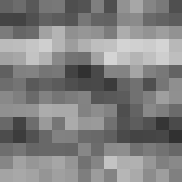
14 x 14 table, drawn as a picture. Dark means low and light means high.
Streaks run across, left to right. There is no seam. The ninth with the highest average is the top right. Horizontal stripes repeat 3 times down the table. There is no overall slope.
